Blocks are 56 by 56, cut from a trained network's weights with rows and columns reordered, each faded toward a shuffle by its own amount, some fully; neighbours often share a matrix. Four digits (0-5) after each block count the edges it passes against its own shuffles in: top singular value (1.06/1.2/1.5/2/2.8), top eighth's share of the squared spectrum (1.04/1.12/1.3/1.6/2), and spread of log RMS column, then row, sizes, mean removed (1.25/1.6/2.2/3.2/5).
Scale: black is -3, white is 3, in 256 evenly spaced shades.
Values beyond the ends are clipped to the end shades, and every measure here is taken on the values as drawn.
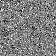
0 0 0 0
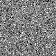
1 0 0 0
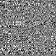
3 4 2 3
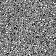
0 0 0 0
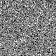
1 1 0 0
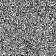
2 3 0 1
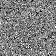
0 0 0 0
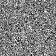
1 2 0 0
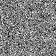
0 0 0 0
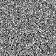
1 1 1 0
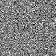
3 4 1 1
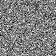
0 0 0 0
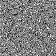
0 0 0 0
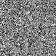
1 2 1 1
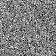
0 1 0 0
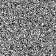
1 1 0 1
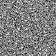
2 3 1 1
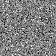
0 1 0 0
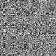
3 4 2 2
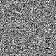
2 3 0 1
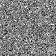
0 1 0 0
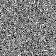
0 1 0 0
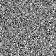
2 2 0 0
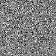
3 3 2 2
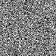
2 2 0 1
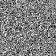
2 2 1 1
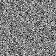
1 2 0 0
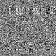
3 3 0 2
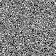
1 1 0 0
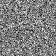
0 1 0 0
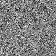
1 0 0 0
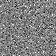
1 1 0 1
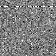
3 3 1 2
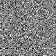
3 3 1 2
